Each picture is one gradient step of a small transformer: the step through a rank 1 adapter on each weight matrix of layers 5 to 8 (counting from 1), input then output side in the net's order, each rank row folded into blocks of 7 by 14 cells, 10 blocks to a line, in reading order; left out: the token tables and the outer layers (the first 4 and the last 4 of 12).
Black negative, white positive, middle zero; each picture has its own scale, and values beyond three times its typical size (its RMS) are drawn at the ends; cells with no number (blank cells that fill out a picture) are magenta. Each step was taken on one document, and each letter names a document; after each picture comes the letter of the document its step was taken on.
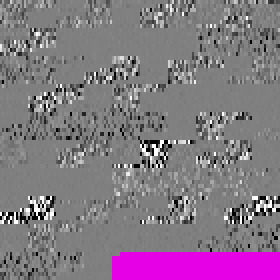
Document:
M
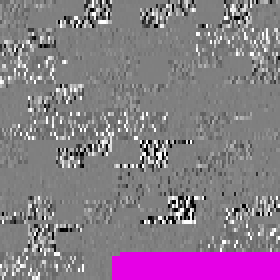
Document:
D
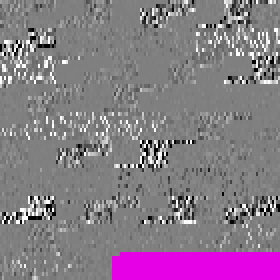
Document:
D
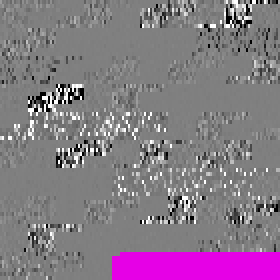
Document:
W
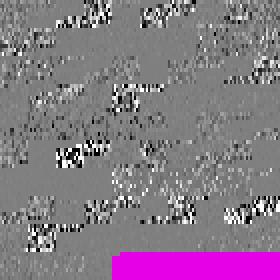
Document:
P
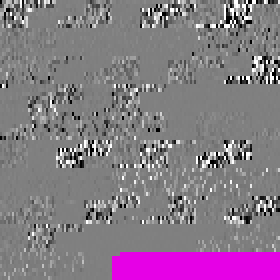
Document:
W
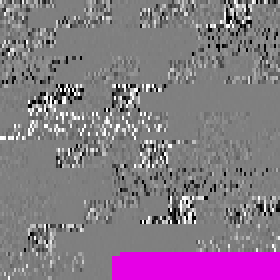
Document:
W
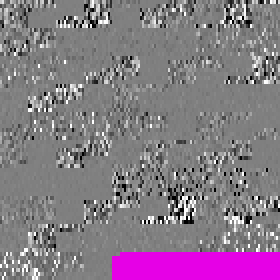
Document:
M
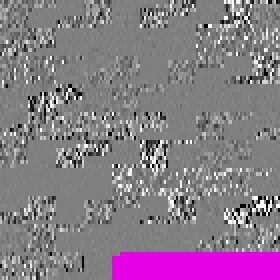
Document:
P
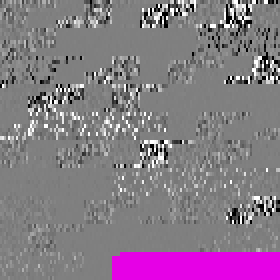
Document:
W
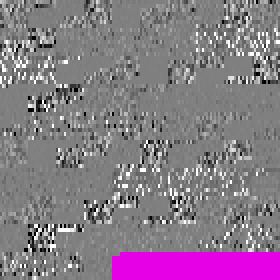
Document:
D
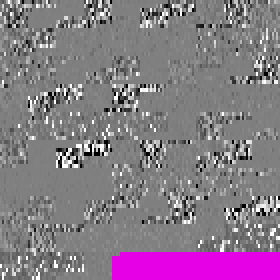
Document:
P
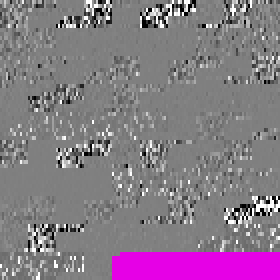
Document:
P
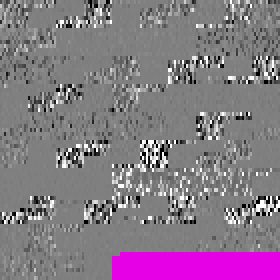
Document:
P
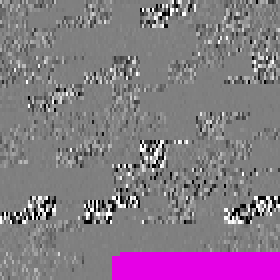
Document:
M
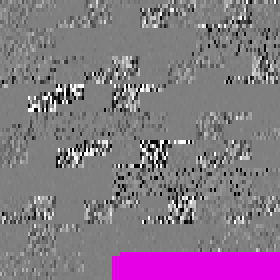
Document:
M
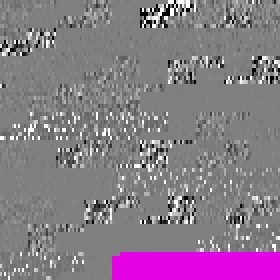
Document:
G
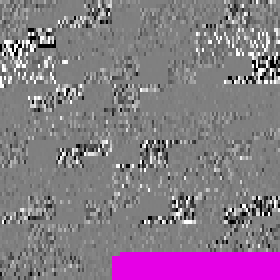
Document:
D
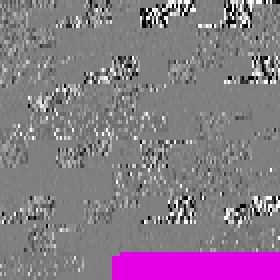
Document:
D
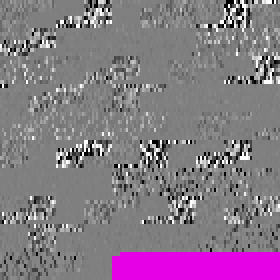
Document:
M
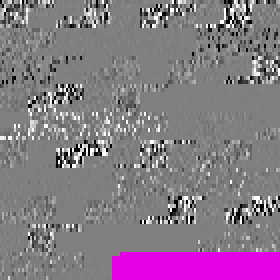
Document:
W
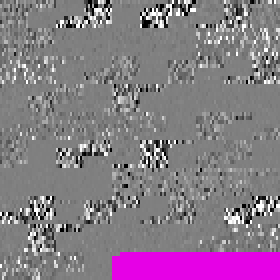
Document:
M
